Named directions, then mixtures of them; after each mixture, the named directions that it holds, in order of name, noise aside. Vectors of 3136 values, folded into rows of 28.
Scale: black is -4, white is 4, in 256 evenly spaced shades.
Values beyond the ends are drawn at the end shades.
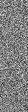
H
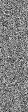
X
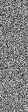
H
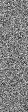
H, X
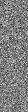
H, X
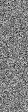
H, X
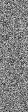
H, X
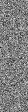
H, X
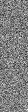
H, X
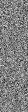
H, X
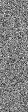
H, X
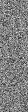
H, X
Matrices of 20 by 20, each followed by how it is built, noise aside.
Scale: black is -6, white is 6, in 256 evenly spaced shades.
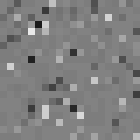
sparse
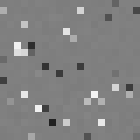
sparse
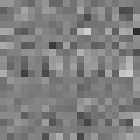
low rank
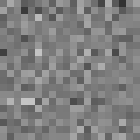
low rank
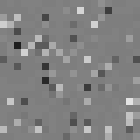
sparse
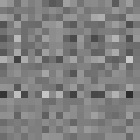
low rank
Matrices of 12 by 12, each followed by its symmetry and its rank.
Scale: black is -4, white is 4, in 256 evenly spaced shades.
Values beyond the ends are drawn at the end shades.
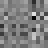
neither, rank two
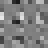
antisymmetric, rank two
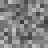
neither, full rank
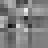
antisymmetric, rank two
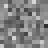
neither, full rank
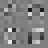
antisymmetric, rank two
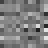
neither, rank two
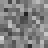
neither, full rank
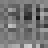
neither, rank two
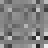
symmetric, rank two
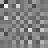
symmetric, rank two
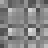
symmetric, rank two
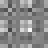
symmetric, rank two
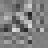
antisymmetric, rank two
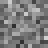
neither, full rank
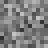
neither, full rank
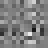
antisymmetric, rank two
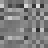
neither, rank two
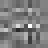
neither, rank two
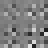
antisymmetric, rank two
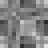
symmetric, rank two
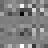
neither, rank two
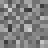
symmetric, rank two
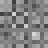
symmetric, rank two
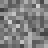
neither, full rank
